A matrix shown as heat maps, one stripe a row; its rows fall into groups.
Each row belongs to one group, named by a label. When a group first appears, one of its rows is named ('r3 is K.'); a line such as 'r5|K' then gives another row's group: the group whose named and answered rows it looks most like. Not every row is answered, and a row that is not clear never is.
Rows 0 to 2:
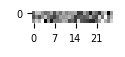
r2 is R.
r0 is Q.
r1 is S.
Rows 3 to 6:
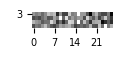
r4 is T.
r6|S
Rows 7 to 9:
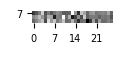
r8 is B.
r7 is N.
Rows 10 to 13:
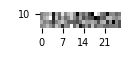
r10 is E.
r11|R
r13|B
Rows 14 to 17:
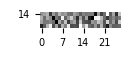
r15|E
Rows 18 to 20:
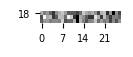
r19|E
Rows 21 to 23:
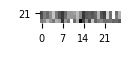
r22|S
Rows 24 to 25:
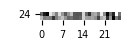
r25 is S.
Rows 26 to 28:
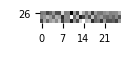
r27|B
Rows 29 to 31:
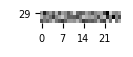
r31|S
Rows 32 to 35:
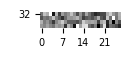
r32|R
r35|Q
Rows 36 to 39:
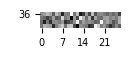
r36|B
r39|E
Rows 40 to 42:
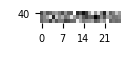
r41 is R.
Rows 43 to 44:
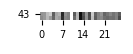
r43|B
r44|B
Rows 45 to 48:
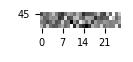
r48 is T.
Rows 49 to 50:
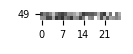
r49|S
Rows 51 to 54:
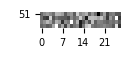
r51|Q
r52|N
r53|B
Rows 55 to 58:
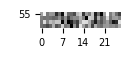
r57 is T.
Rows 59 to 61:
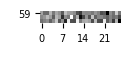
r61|Q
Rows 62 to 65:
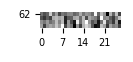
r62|N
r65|Q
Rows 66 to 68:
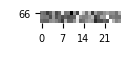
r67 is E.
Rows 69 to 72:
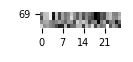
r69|R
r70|R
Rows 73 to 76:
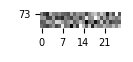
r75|R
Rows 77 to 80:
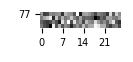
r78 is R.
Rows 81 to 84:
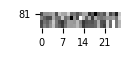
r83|S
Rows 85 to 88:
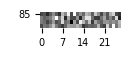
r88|S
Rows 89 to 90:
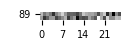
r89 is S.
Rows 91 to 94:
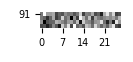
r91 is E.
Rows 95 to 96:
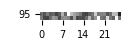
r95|T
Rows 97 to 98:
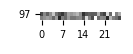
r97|S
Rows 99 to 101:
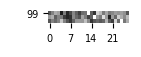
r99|N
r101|S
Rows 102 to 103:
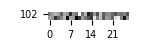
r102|B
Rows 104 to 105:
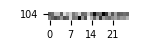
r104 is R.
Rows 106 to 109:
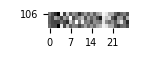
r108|T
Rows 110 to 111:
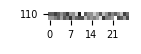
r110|T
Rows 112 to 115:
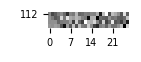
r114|Q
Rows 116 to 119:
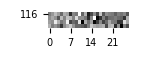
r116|B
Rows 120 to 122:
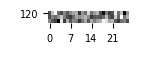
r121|S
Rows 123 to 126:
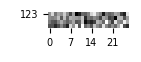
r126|T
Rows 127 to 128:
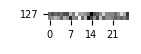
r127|T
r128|B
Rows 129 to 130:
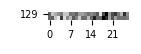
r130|R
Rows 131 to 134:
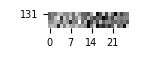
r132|R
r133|B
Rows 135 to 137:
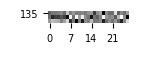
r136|T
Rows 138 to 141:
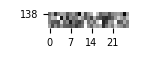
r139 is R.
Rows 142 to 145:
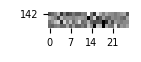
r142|N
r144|R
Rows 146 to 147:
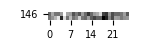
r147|R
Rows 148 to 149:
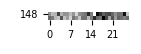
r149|R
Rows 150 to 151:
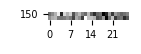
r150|R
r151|Q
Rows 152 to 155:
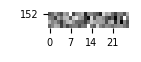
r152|E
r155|N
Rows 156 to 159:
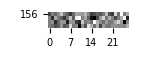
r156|S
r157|T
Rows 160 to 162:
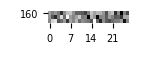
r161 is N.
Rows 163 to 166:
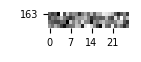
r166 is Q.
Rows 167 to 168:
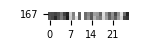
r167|T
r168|T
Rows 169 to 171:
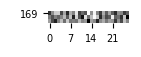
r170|Q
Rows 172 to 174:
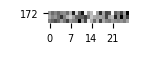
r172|Q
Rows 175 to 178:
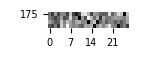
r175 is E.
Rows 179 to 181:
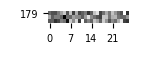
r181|T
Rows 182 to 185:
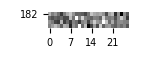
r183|T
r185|B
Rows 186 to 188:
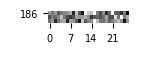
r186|Q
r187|S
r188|T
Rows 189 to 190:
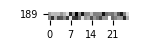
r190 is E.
